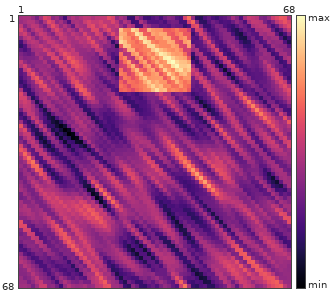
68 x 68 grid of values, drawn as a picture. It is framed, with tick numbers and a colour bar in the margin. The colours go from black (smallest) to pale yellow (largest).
An odd patch, higher than its surroundings, sits in the top middle. Overall the values sit about 40% of the way up the scale. Neither half mirrors the other. Streaks slant down to the right. The ninth with the highest average is the top middle.
